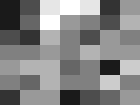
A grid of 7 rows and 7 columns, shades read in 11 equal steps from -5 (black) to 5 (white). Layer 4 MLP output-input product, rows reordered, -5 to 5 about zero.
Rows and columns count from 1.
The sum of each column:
-12 -4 17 1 2 -5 8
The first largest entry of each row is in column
4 3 3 5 7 6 2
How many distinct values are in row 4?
3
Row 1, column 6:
-3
